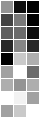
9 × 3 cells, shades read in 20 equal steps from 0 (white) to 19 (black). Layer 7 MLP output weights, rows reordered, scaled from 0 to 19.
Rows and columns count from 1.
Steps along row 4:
down up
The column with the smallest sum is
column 2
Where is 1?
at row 8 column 2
